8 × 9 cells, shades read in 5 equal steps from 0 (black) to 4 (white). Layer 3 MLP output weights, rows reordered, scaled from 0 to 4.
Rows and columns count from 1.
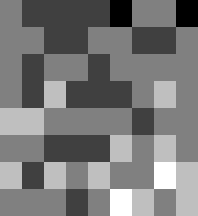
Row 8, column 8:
2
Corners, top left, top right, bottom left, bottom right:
2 0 2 3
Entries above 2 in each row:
0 0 0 2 2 2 5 3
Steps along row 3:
down up same down up same same same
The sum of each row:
10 14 16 16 19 17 23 21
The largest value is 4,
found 2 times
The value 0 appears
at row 1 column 6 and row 1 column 9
